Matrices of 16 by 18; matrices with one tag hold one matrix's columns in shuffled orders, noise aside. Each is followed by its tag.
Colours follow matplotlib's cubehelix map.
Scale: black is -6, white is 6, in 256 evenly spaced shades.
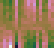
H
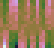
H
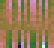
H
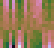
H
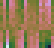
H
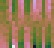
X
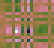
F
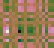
F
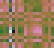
F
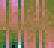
H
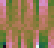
H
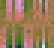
X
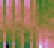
H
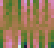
H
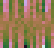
X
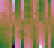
X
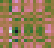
F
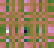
F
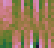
H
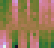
H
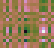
F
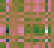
F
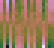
X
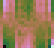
X
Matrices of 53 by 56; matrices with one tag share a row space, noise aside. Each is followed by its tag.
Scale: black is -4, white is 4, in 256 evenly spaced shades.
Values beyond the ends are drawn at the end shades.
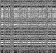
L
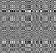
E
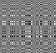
E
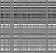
L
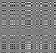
E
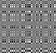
E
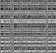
L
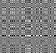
E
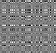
E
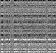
L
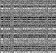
L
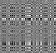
E
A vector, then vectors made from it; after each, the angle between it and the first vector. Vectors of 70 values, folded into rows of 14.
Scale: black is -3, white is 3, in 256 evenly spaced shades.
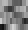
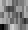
nearly parallel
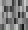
partly aligned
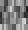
partly opposed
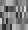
partly aligned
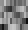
nearly parallel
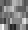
nearly opposite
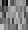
partly opposed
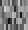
orthogonal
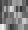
nearly opposite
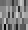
orthogonal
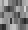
nearly parallel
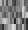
partly aligned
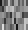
partly opposed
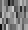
orthogonal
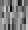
orthogonal
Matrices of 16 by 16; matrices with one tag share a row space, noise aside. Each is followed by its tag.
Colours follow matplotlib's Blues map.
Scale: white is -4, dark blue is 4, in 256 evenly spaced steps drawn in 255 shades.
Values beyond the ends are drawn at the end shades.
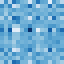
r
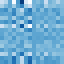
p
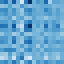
p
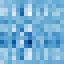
p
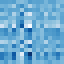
p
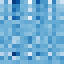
r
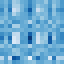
r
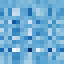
r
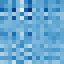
p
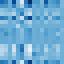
p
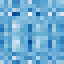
r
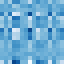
r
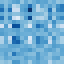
r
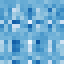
r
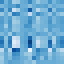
r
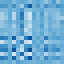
p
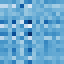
p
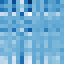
p
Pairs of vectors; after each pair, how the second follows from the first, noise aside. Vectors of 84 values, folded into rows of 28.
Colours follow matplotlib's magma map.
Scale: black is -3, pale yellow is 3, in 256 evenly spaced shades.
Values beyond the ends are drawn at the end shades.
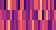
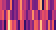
wrapped around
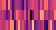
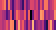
copied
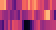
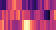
negated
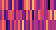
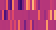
partly zeroed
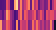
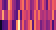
wrapped around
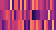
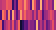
wrapped around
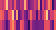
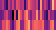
negated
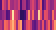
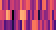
negated
